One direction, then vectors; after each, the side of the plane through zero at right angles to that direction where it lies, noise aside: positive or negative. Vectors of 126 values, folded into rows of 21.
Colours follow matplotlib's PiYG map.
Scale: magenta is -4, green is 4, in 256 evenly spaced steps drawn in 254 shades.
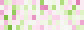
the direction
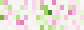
negative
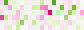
positive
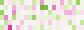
negative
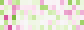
negative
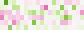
positive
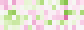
positive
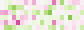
positive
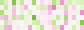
negative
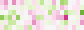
positive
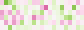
positive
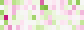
negative
